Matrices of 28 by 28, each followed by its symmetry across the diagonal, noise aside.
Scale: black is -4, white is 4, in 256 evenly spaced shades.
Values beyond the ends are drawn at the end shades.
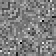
symmetric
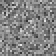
symmetric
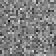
antisymmetric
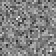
symmetric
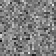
neither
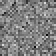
symmetric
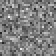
neither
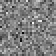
antisymmetric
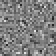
antisymmetric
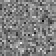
antisymmetric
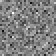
symmetric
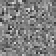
antisymmetric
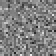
antisymmetric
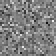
antisymmetric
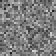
symmetric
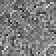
symmetric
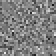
antisymmetric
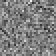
neither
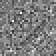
symmetric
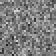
neither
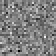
neither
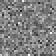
neither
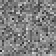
neither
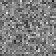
neither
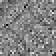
symmetric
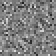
antisymmetric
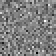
neither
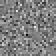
antisymmetric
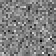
neither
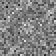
symmetric
